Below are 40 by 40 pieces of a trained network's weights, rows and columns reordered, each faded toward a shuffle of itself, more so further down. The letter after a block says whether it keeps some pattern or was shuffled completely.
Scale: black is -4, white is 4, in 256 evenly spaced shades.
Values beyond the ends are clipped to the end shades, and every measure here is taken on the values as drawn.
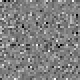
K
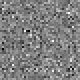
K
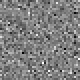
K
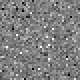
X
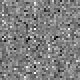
K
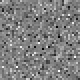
X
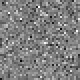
X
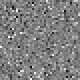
X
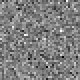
X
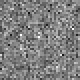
K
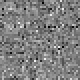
K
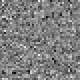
K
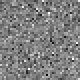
X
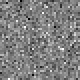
X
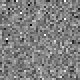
K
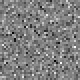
X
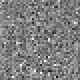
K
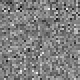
K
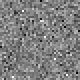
X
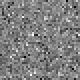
X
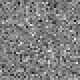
X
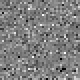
K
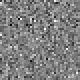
K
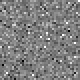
X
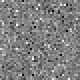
X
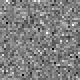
X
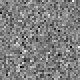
X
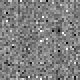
K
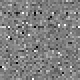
K
